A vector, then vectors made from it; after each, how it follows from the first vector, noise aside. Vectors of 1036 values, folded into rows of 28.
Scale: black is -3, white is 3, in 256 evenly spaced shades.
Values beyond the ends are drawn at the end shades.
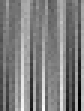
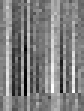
wrapped around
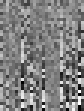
sign-scrambled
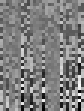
sign-scrambled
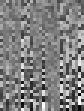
sign-scrambled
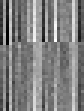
wrapped around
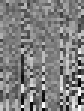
sign-scrambled
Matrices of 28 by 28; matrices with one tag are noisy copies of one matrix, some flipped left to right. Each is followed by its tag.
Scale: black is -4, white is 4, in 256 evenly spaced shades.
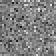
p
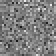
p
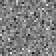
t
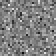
t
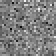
p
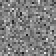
t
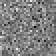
p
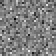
t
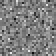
t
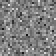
t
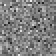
p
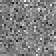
p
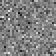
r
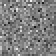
p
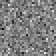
t
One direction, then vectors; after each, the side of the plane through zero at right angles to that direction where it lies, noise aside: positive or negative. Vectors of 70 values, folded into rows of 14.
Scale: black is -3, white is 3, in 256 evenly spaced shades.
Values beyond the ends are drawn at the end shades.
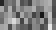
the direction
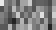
negative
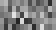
negative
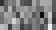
positive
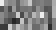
negative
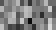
positive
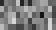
positive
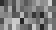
positive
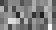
positive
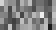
negative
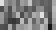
negative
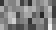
positive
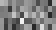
negative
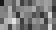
positive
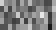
negative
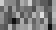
negative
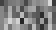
positive
